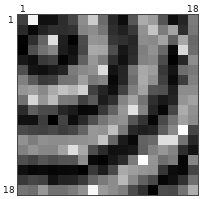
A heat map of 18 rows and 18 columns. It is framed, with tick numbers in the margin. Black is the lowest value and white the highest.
Rings: centred on the top left. Mirror symmetry: none. Ninth with the lowest average: top left. Odd rows or columns: none. Slope: none.
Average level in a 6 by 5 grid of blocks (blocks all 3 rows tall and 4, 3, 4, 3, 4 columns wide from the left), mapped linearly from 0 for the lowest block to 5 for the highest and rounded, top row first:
1 1 2 4 3 | 0 1 3 4 2 | 5 5 1 4 2 | 0 0 4 1 4 | 4 5 1 3 3 | 1 1 4 3 1
